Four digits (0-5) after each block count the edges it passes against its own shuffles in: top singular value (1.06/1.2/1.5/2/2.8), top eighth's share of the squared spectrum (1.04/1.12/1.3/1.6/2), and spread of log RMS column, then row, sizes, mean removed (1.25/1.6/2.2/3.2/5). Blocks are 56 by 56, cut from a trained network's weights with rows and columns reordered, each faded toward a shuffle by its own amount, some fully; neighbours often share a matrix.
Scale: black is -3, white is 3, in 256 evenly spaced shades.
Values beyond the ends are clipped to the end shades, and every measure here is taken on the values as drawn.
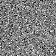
0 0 0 0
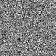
3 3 1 1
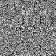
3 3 1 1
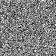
0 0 0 0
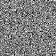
2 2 1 1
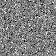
1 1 0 0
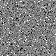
0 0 0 0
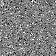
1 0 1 0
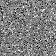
0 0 0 0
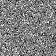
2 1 0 1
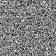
1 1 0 0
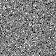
1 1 0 0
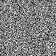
1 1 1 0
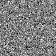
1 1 0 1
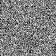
1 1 0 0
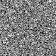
2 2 0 1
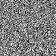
2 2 0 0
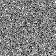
1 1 0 0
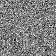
2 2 0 0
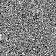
1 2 1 0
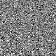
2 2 1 2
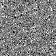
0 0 0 0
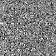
2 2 1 2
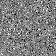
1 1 0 0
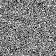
0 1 0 0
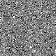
2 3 1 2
